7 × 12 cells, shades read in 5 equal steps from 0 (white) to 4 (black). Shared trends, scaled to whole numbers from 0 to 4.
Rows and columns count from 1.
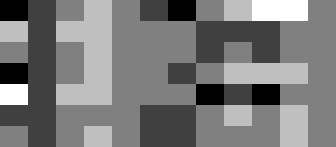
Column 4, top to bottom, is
1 1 1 1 1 2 1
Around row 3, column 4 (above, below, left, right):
1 1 2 2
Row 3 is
2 3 2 1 2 2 2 3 2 3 2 2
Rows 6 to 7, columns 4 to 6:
2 2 3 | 1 2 3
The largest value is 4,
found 5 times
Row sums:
24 25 26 24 26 26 25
